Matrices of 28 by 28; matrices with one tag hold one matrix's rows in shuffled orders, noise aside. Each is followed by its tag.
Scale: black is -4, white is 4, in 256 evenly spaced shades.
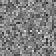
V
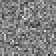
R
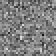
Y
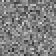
R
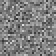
Y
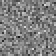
V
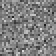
R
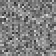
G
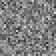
V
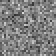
R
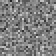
G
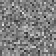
R
